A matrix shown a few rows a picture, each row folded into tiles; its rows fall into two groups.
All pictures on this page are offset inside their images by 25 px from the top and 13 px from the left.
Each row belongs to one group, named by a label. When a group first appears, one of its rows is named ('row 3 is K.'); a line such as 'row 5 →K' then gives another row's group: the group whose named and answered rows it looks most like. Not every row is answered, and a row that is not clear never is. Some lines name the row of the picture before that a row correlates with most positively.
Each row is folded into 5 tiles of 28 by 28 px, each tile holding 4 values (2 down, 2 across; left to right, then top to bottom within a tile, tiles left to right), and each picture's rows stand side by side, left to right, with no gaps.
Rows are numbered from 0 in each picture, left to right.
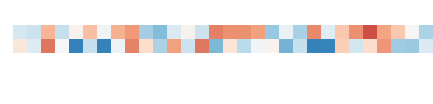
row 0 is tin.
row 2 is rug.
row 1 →rug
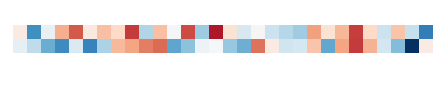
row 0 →tin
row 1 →tin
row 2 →rug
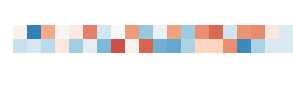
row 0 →tin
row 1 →rug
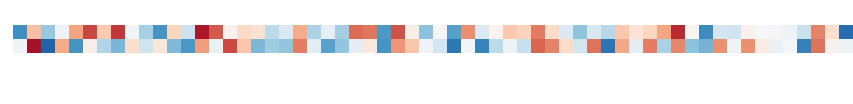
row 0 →rug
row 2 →tin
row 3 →tin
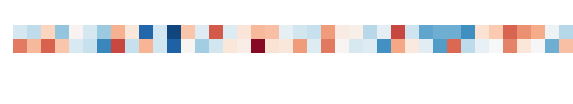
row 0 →tin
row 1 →tin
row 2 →tin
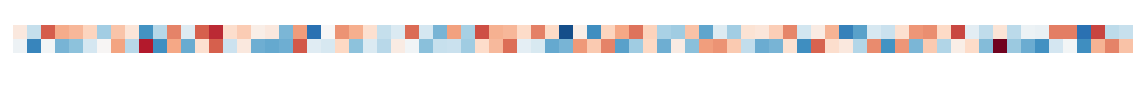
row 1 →rug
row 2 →tin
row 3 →rug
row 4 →tin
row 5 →tin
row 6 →rug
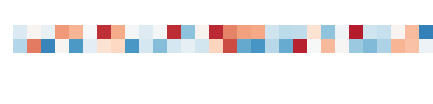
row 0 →rug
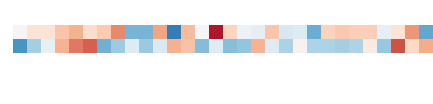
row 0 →rug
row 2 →tin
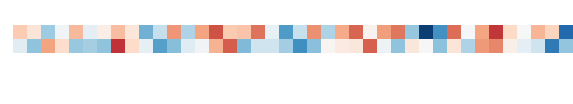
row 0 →tin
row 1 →rug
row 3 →rug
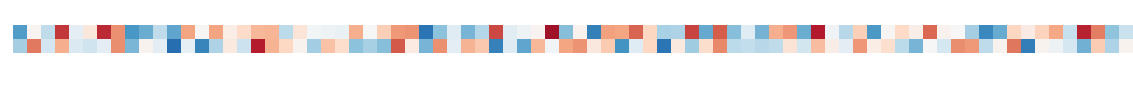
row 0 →rug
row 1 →tin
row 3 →tin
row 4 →tin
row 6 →tin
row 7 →rug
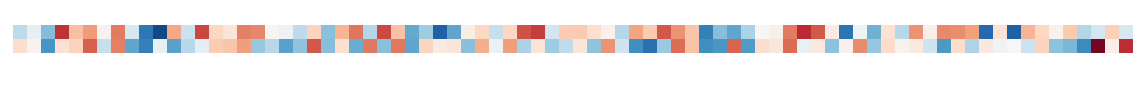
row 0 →rug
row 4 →tin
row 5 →rug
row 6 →tin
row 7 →tin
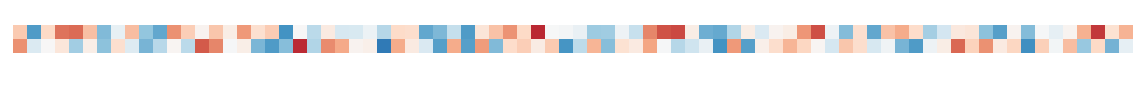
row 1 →rug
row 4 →rug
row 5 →rug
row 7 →rug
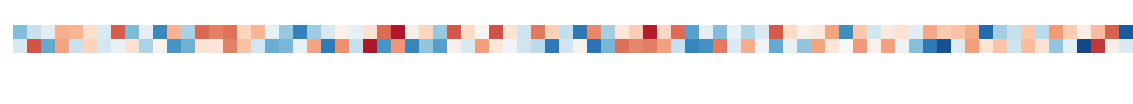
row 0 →rug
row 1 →rug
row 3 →rug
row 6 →tin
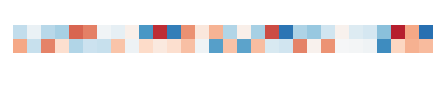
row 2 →tin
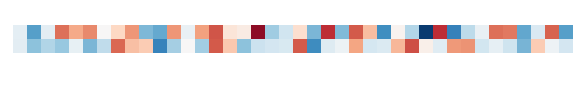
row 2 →tin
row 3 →tin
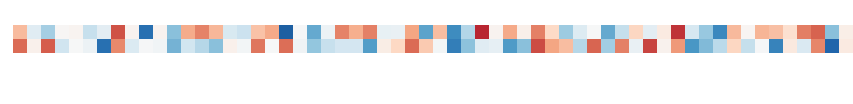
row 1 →tin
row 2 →tin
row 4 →rug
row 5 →rug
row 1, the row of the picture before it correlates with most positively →0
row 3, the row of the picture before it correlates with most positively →0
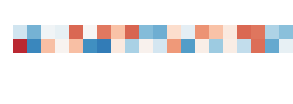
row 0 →tin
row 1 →rug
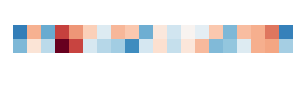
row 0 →rug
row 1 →tin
